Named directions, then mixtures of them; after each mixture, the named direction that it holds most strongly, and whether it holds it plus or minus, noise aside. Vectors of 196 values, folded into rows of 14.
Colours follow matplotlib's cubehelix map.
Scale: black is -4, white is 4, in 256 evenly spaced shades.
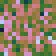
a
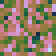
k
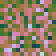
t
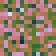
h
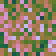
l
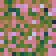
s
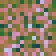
t, plus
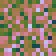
t, plus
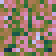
k, minus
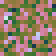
k, minus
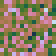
s, minus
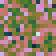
k, minus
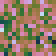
a, minus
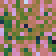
a, minus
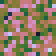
k, plus
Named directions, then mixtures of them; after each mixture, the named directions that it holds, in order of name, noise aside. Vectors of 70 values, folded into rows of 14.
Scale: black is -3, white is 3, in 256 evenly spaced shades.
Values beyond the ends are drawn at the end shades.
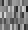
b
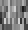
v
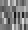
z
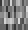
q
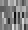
z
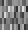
b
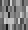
q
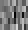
b, z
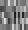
z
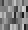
b, z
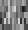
v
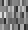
b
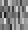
b, z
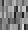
b, z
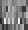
q, v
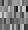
b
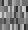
b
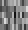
q, z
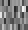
b, v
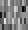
b, v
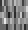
q, z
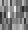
q, v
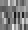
z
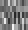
z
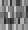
q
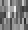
q, v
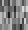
q, v
